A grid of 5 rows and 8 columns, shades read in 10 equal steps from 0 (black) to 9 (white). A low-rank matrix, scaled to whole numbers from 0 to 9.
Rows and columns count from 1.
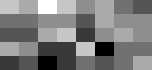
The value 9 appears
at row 1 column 3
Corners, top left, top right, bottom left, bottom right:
7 3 2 6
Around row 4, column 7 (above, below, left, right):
6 4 0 4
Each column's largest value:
7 6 9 7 7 6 6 6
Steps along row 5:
up down up up down up up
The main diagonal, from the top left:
7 4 6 2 4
